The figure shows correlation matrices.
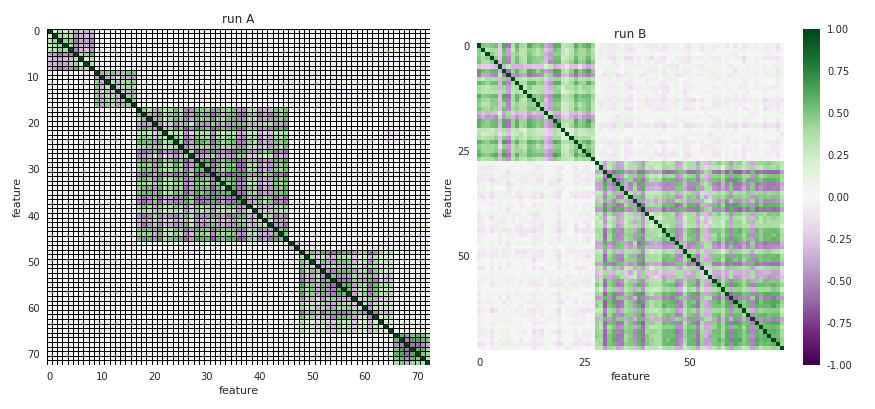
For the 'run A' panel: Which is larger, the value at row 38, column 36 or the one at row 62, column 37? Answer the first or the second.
the second
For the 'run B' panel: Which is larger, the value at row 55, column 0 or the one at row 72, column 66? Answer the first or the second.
the second
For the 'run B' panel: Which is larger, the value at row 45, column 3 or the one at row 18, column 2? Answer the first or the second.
the second
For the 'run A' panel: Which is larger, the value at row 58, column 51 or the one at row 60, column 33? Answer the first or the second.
the first
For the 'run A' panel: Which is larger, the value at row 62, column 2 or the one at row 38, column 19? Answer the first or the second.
the second
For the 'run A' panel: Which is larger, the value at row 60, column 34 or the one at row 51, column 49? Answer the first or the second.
the first
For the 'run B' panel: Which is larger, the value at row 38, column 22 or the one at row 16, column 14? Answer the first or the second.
the first
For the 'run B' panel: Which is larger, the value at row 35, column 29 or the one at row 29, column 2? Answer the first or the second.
the first
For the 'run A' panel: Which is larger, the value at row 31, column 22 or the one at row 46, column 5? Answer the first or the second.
the second
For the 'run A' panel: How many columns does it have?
73
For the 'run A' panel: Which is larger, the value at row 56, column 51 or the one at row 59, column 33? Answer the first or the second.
the second
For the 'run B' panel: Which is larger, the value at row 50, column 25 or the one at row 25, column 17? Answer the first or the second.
the first
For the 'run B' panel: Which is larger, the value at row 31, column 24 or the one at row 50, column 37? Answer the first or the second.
the first
